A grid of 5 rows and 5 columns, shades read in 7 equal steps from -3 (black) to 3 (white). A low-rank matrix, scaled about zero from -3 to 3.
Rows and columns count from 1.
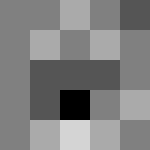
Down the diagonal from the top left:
0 1 -1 0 0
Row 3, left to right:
0 -1 -1 -1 0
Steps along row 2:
up down up down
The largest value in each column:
0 1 2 1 1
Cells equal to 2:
1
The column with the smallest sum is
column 3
